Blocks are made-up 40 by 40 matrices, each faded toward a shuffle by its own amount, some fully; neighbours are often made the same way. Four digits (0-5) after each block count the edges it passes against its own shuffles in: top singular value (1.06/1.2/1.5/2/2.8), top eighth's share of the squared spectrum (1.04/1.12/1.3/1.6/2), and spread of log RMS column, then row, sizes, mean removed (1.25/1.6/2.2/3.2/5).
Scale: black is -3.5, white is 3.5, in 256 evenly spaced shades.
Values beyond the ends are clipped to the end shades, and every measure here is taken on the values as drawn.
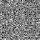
3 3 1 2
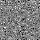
2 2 1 1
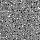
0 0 0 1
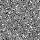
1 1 0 0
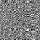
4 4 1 2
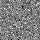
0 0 0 0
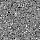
0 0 0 0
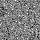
0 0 0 0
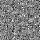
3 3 1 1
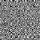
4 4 2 2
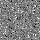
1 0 0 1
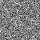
0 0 0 0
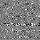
2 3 2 3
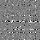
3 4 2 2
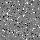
0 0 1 0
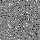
0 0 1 0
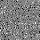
3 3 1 1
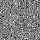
2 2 0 0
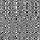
4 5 3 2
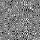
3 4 2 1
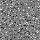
2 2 0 0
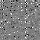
3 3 2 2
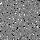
1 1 1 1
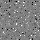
1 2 0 0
